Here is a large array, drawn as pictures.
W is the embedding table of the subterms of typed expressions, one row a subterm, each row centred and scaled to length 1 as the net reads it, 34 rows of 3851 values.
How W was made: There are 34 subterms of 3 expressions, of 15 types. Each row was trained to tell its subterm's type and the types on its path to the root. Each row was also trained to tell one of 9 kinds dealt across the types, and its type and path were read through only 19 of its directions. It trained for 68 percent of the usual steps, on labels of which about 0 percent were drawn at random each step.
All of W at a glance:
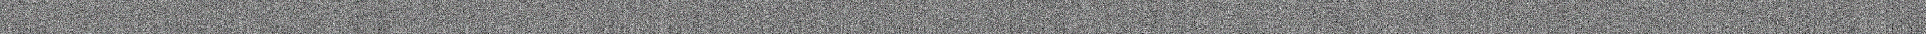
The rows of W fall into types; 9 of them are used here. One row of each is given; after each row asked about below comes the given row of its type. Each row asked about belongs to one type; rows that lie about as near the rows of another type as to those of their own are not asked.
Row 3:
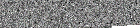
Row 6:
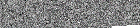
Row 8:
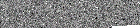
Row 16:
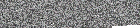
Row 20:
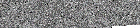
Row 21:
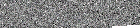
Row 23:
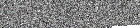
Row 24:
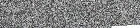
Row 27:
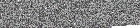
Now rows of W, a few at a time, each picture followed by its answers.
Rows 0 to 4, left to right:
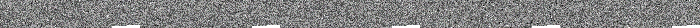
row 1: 16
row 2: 20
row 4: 24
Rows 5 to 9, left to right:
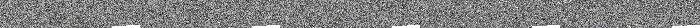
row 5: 6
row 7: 3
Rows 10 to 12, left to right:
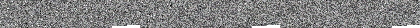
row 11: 27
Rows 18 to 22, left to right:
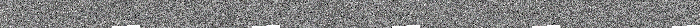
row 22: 24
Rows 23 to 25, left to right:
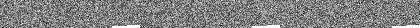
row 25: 27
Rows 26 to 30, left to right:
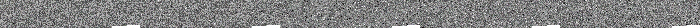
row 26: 27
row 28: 3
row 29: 24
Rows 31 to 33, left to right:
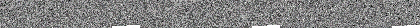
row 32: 3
